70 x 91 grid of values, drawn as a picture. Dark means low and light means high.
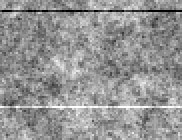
Rows 6 and 54 differ from the rows beside them. On average the colour sits 60% of the way up the scale. Streaks run across, left to right.
